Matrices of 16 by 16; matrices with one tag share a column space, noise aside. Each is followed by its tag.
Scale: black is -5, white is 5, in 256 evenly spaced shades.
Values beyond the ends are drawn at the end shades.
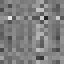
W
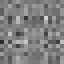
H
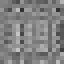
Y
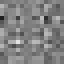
H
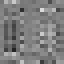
Y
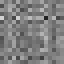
W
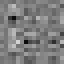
H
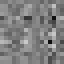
H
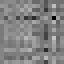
W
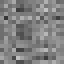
W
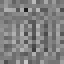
Y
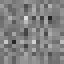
H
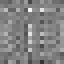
Y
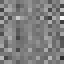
W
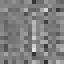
Y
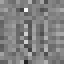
Y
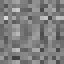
W
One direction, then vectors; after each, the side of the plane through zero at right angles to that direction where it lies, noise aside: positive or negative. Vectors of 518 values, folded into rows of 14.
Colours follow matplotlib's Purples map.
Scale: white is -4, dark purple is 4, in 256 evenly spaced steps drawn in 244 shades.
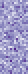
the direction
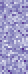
positive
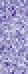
negative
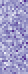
positive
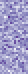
negative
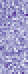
negative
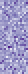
negative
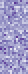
negative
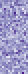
negative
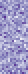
positive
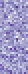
positive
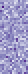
positive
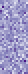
positive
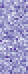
positive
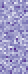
positive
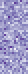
negative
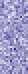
positive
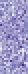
positive
